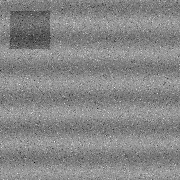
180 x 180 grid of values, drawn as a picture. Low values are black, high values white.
The ninth with the lowest average is the top left. An odd patch, lower than its surroundings, sits in the top left. Stripes running across repeat 6 times from top to bottom.
